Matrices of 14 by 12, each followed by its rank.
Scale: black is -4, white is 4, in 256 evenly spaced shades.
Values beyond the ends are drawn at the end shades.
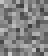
full rank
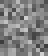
full rank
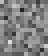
full rank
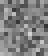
full rank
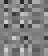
two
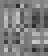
two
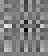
two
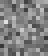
full rank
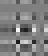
one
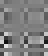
one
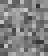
full rank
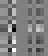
one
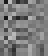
two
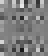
two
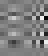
one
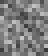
full rank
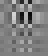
one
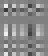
one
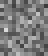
full rank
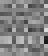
two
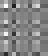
one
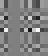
one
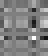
one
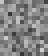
full rank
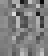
two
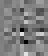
two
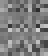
two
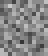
full rank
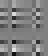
one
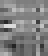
two
